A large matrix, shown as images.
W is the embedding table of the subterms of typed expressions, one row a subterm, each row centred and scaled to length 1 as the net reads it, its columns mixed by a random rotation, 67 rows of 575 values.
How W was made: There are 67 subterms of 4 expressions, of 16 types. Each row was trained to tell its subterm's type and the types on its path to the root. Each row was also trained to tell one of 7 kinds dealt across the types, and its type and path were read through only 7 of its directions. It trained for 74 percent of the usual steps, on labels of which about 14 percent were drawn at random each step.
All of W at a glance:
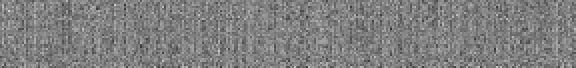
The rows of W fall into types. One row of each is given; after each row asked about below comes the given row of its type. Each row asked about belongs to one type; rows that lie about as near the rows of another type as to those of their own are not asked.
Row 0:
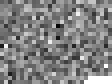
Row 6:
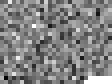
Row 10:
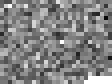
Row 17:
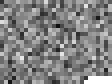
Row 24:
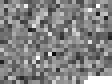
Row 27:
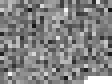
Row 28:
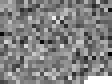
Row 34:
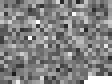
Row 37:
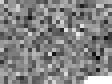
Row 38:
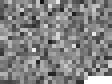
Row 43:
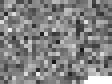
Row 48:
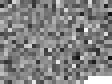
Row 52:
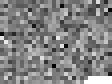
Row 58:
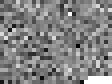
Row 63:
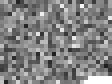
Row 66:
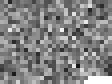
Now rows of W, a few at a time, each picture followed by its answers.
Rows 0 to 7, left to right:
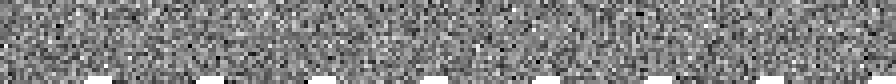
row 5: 27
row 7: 24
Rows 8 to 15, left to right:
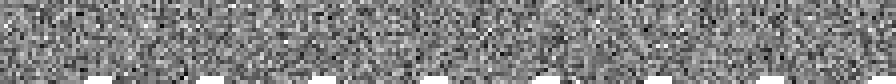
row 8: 27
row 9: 6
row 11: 63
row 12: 37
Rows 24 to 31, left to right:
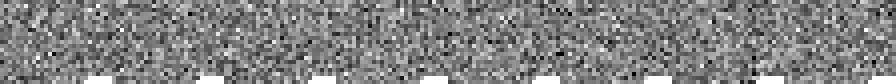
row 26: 0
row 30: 24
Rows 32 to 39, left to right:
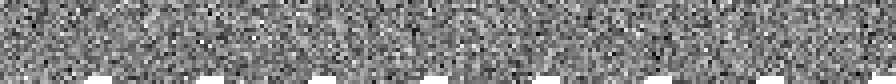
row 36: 10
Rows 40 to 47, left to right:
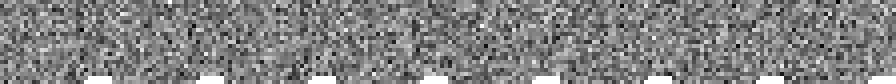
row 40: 63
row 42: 63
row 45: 17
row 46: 17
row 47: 58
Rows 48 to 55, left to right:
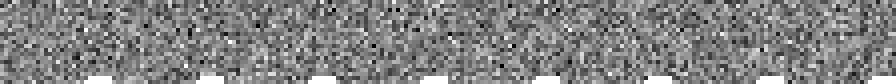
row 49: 48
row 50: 52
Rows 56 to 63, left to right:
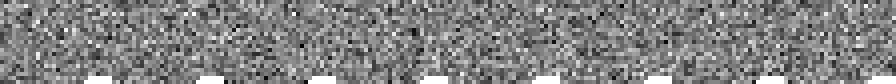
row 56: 24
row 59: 48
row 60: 58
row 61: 58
